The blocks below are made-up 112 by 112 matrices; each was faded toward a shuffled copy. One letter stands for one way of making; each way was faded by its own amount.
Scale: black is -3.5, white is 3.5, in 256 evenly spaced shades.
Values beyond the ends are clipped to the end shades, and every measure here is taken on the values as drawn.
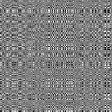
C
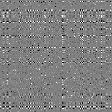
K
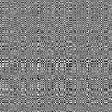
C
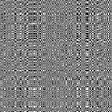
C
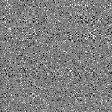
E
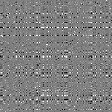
K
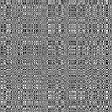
C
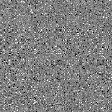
E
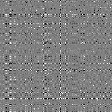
K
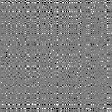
K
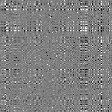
K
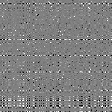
K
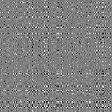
K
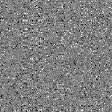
E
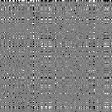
K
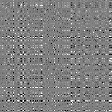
K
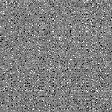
E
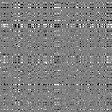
K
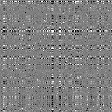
K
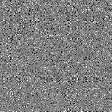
E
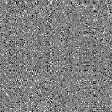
E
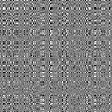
C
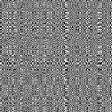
C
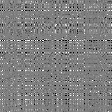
K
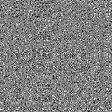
E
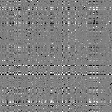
K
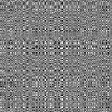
C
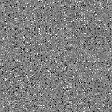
E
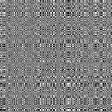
C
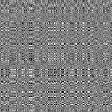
C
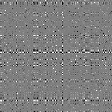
K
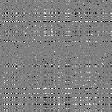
K
